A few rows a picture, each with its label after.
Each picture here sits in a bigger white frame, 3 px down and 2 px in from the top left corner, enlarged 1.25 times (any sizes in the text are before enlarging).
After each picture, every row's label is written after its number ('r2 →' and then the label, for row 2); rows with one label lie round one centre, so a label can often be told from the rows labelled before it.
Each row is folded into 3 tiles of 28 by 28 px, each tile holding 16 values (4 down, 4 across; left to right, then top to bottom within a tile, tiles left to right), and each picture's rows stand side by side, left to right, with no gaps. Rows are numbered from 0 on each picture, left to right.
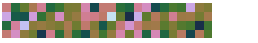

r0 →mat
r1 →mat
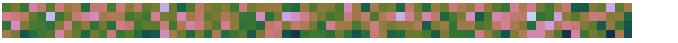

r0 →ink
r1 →ink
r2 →ink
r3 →ink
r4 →ink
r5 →mat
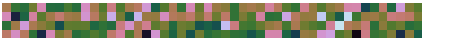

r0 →mat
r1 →mat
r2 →ink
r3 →mat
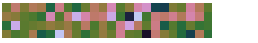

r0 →ink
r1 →mat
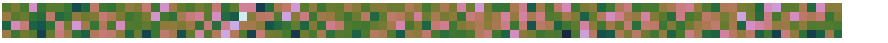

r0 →ink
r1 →ink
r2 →mat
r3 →ink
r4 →ink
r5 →ink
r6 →ink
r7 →mat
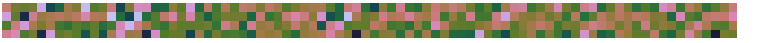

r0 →mat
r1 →mat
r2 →ink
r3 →mat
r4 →ink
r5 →ink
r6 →ink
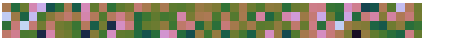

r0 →mat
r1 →ink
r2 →ink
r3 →mat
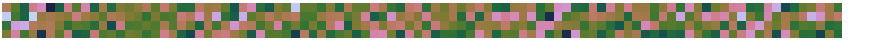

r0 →mat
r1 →ink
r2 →mat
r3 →ink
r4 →ink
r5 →mat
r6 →ink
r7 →mat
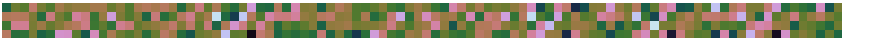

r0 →ink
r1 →ink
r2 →mat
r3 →ink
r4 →ink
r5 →mat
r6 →mat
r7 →mat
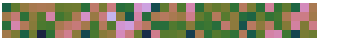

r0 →ink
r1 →mat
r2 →ink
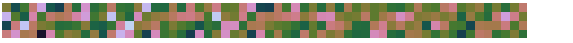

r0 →mat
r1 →mat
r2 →mat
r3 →ink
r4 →ink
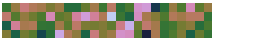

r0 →ink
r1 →mat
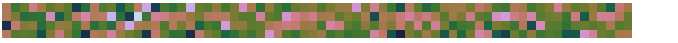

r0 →ink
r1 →mat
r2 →ink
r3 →ink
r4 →ink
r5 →ink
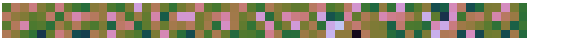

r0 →ink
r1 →ink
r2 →ink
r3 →mat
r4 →mat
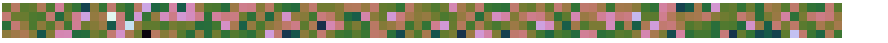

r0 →ink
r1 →mat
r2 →ink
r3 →ink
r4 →ink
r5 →ink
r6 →mat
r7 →ink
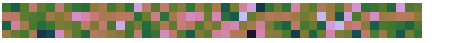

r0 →ink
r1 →ink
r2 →mat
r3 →mat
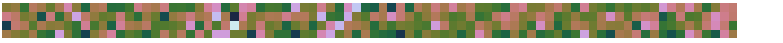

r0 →ink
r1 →ink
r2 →mat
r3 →mat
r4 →ink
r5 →ink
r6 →ink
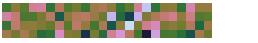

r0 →ink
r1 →mat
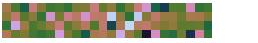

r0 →ink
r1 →mat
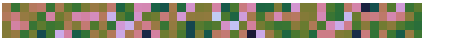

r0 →ink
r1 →mat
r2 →mat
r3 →mat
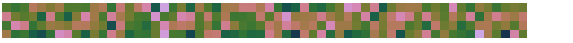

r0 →ink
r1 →ink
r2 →ink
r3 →ink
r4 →ink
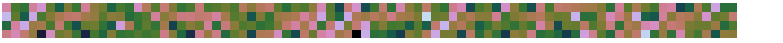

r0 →mat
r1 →ink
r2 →ink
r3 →mat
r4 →mat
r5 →ink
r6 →mat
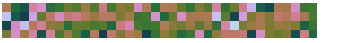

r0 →mat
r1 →ink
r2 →mat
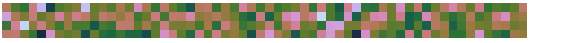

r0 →mat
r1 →ink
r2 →ink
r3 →mat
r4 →ink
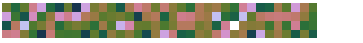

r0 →mat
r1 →ink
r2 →mat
